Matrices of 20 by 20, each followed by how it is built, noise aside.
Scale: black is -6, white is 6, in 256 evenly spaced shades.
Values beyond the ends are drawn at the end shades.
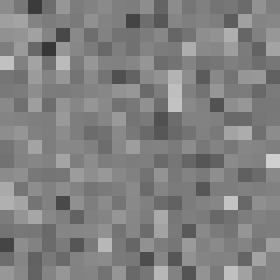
noise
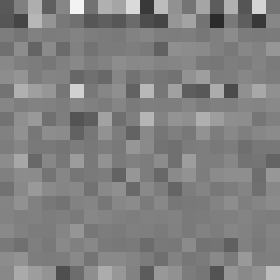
uneven rows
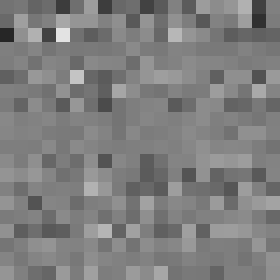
uneven rows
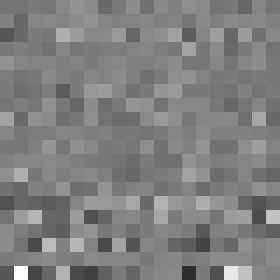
uneven rows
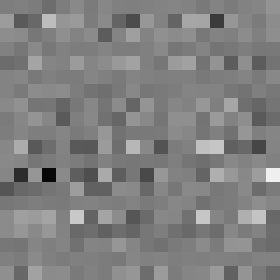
uneven rows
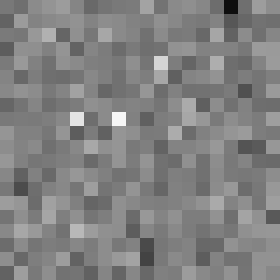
noise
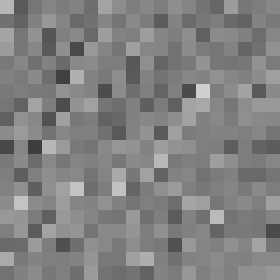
noise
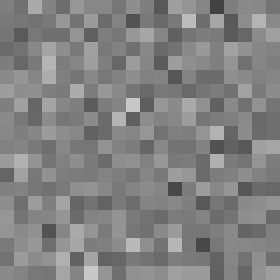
noise
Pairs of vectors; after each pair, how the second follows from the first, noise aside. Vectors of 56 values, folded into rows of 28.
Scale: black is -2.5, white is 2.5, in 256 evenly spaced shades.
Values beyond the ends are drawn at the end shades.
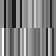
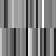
shuffled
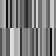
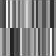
negated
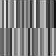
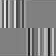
partly zeroed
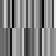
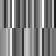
negated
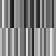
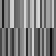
negated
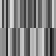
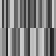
copied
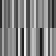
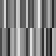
shuffled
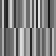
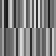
copied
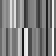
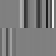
partly zeroed
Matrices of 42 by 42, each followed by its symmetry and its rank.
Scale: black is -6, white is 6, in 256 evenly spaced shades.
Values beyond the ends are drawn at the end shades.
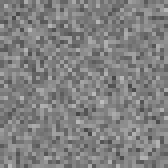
symmetric, full rank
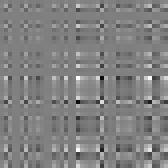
symmetric, rank one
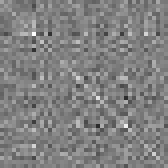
symmetric, rank five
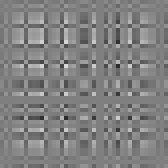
symmetric, rank one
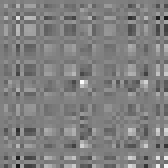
symmetric, rank two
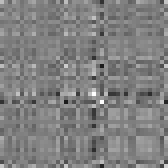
symmetric, rank two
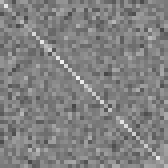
symmetric, full rank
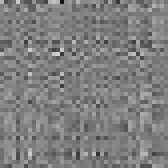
neither, rank five
